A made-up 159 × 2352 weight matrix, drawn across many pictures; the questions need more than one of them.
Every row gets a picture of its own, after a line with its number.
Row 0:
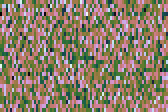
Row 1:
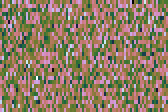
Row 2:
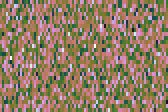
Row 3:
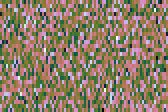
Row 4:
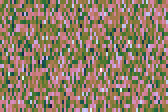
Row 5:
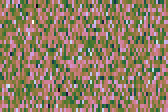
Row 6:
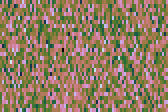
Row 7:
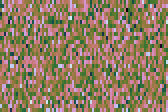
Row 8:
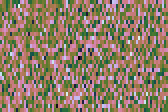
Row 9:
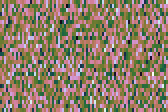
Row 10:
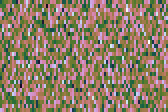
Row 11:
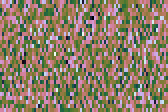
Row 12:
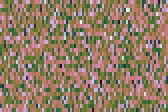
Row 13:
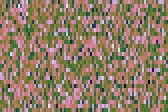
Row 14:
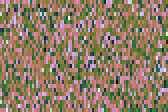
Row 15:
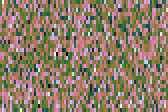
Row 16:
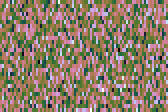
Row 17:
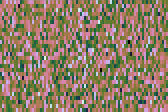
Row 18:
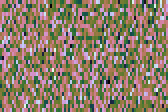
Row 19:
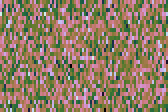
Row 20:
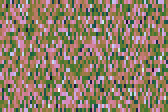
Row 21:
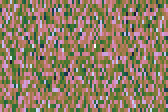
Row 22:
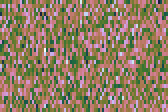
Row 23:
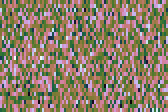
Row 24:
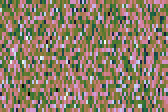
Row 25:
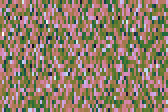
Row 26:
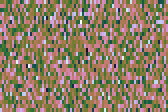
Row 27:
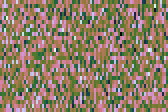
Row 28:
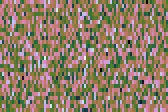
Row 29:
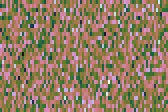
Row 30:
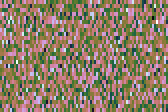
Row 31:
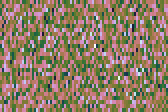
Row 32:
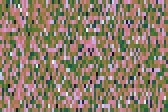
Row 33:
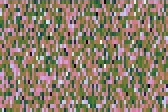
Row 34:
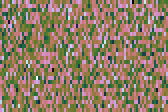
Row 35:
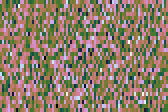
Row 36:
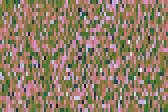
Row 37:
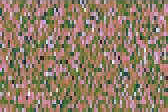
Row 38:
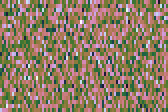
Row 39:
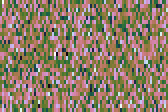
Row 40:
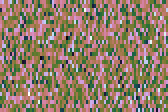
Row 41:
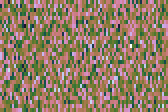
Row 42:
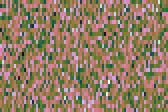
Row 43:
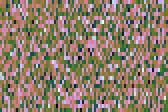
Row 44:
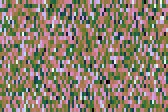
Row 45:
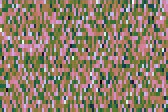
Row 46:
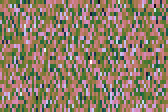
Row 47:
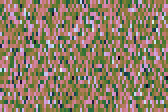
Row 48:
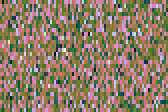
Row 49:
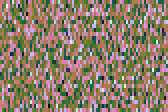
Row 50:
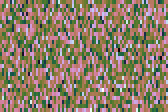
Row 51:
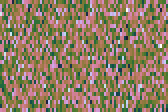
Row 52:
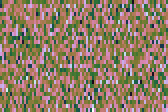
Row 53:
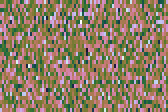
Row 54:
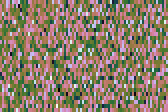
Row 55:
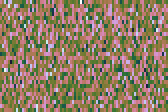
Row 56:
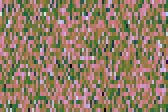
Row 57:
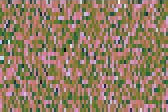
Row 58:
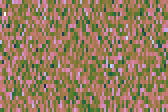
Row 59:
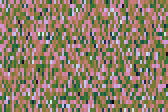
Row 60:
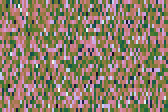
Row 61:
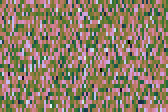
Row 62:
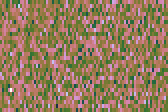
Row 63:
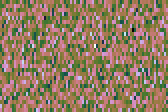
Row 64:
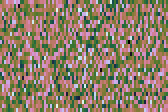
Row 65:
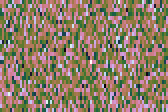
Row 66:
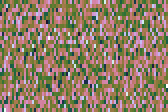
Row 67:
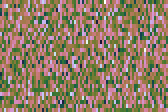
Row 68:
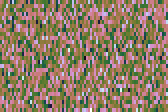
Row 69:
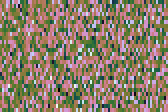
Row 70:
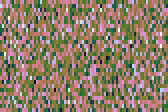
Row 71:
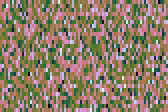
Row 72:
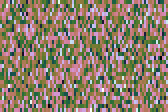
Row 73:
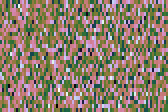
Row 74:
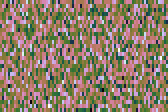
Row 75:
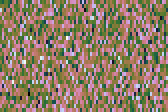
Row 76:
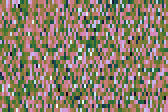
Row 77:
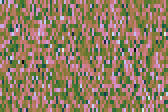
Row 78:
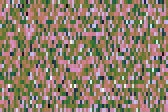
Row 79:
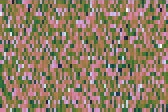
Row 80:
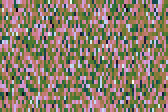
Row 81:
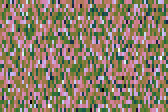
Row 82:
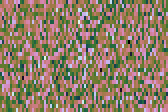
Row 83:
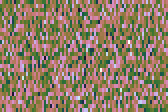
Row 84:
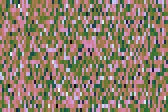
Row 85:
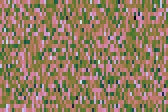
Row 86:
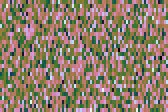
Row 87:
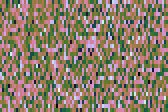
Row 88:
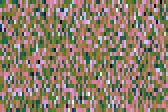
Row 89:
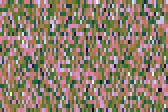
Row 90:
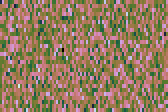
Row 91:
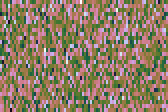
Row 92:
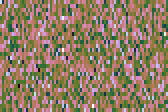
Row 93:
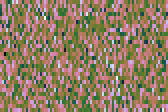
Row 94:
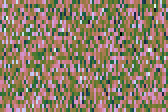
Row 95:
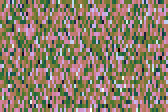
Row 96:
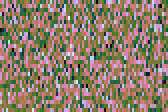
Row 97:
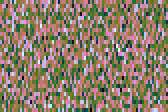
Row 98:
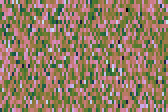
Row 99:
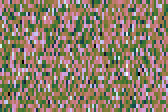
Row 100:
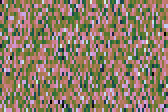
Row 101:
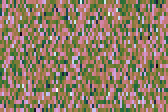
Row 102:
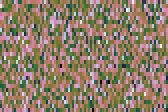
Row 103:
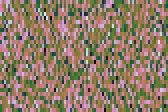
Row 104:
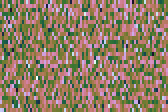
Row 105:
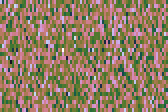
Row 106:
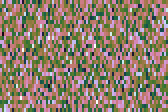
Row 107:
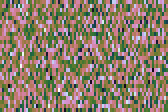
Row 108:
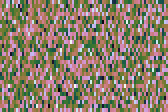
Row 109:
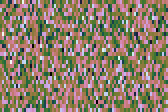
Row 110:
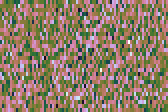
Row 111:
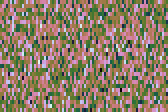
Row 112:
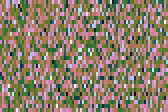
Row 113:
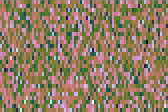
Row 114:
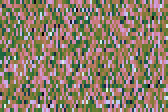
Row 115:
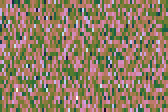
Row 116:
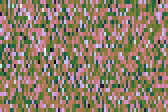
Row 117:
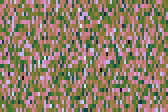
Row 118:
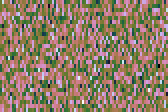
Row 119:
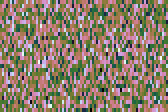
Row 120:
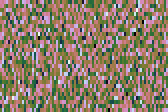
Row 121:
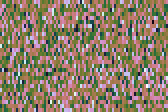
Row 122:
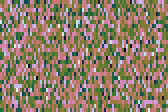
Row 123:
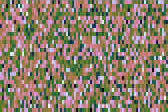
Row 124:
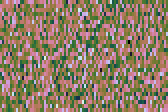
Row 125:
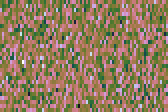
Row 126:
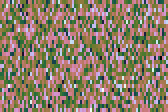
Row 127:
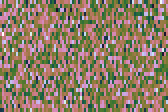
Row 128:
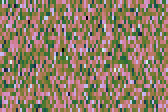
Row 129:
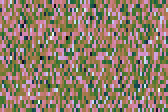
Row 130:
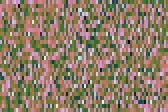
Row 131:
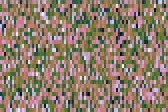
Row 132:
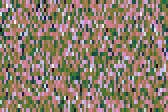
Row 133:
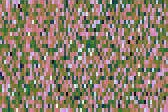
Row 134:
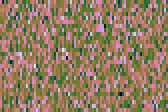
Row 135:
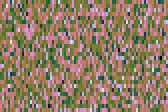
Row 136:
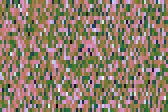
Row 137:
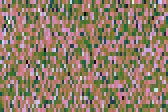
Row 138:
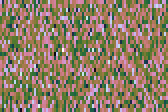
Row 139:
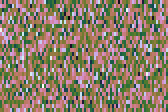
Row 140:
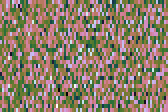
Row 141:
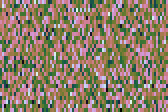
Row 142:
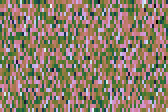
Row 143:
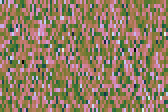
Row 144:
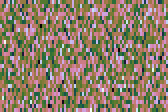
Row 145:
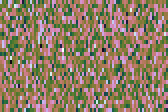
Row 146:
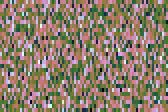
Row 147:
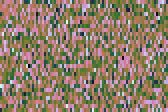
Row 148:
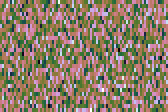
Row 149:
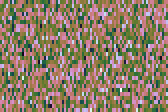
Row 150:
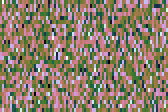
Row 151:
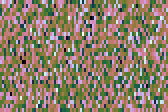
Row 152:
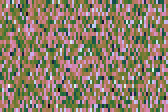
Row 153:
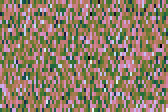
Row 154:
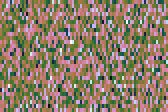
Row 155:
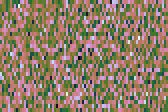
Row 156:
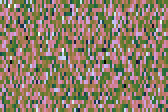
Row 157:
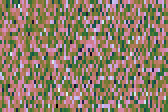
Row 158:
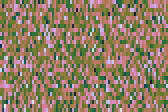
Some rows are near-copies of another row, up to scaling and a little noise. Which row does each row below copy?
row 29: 42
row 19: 56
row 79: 51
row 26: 53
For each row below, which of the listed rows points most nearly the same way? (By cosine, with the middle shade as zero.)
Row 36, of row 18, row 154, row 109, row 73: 73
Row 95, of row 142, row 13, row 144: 144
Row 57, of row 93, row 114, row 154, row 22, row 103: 93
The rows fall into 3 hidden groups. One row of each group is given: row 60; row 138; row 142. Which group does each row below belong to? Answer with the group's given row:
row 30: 142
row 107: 60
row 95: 60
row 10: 142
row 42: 142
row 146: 60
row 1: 142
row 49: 60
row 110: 60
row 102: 142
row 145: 138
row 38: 142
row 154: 60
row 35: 60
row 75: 138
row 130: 60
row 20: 60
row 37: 138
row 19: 142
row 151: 138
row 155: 60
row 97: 60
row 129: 138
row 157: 60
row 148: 60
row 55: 138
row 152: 60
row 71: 60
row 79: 142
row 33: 138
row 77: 138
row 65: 142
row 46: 142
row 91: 142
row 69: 60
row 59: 138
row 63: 138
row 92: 138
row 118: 138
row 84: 60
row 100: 138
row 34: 142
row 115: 142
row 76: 60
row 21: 138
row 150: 138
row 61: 60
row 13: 60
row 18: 142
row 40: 138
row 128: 138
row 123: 60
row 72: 60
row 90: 138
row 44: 142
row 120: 138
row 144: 60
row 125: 138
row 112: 60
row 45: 142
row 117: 60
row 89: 142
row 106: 138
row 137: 142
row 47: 138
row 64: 60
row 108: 60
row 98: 142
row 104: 142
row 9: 142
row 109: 138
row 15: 138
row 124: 60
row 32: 60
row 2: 138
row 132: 142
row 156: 138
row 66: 138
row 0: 142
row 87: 60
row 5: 60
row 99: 138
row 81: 60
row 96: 142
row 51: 142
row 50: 60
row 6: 138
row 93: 142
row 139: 142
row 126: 60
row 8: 60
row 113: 138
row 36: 60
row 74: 60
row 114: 138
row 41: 142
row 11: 138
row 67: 138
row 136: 60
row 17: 60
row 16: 60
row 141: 138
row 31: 138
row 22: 142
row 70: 142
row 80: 142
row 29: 142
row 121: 138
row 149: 60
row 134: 138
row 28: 60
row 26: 142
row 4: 60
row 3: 142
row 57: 142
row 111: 60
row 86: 60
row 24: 138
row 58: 142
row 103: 142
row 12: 142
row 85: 142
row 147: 142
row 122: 142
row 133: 60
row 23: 138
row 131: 142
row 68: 60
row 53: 142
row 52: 142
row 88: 142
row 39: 138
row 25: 138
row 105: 138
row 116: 142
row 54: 60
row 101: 138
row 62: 60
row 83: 60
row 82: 60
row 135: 60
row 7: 142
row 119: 60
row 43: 60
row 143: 138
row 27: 142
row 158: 138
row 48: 138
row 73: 60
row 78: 60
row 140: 60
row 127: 142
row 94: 142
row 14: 142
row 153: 142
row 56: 142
